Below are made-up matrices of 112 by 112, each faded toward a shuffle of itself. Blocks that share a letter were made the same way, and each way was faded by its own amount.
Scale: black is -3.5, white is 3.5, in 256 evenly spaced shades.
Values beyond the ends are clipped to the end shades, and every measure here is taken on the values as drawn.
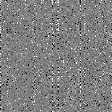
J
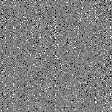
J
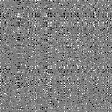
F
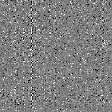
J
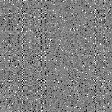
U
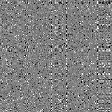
U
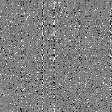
J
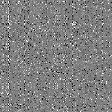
J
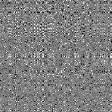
F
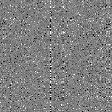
J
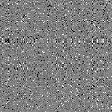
F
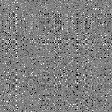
F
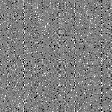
U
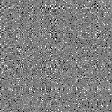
F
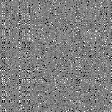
U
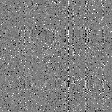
J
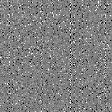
J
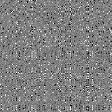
F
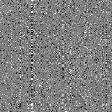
J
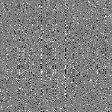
J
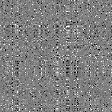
F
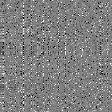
U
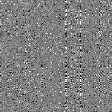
U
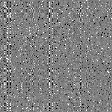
U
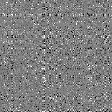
F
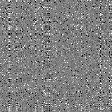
U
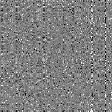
U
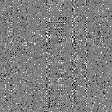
U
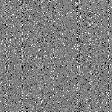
J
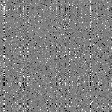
U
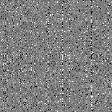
J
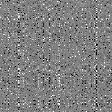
U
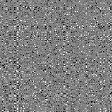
F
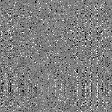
U
